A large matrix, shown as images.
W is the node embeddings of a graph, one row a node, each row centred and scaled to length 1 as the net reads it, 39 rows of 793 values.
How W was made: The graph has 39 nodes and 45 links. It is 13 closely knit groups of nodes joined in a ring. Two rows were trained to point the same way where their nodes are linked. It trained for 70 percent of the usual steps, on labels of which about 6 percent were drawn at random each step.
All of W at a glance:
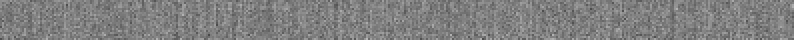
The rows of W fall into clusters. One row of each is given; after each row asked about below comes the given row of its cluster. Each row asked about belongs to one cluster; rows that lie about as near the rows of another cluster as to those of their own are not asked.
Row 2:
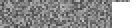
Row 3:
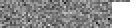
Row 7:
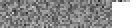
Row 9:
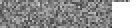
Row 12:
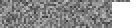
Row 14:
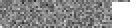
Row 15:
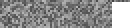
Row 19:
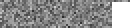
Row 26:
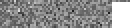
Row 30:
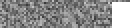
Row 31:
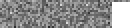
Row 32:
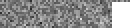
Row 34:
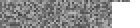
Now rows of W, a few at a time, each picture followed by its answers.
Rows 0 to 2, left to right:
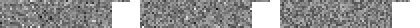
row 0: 34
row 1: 19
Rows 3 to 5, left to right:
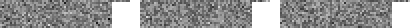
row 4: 7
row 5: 31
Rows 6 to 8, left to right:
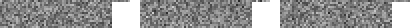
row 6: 9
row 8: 12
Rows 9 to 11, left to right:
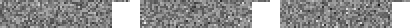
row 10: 32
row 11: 31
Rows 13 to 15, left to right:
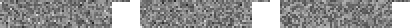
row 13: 30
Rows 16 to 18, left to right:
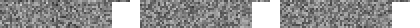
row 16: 3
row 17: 32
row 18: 26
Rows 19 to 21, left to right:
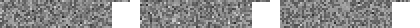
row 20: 3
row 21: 2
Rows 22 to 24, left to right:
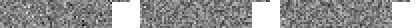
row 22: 15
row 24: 14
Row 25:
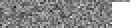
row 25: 12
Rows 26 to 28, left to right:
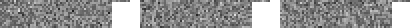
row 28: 30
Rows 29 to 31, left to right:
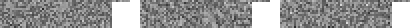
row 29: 2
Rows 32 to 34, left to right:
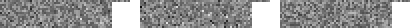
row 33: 15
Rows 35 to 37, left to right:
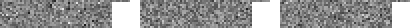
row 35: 34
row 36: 7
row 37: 9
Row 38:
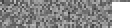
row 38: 26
